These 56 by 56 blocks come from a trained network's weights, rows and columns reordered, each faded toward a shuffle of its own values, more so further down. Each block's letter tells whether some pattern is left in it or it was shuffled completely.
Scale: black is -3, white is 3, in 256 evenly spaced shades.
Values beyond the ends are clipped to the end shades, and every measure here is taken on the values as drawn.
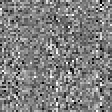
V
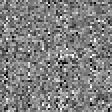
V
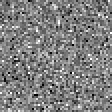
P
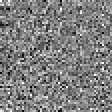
V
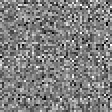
V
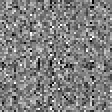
V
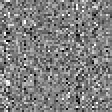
V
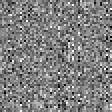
V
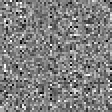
V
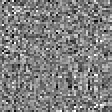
V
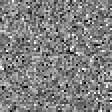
P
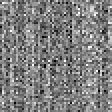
V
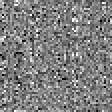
V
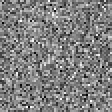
P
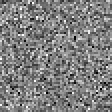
P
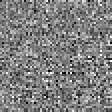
V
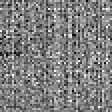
V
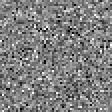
P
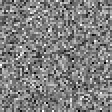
P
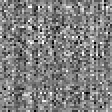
V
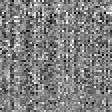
V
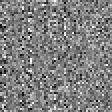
V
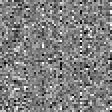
V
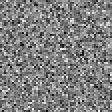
P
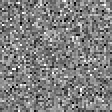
P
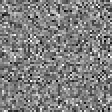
V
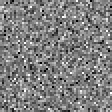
P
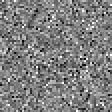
P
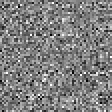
V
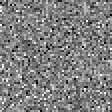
P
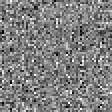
V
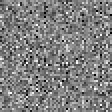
V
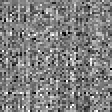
V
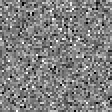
P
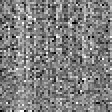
V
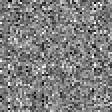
V
